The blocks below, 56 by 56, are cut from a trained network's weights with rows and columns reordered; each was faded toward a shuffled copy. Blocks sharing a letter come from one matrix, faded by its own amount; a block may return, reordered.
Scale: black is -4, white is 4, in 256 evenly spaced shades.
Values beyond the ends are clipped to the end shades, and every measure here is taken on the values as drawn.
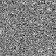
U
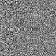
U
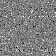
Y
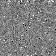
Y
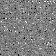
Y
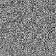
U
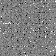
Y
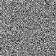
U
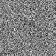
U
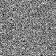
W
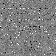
Y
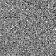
W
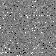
Y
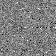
Y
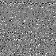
W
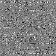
W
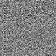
U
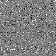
W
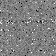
Y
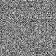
W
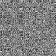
U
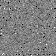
Y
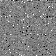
Y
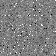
Y
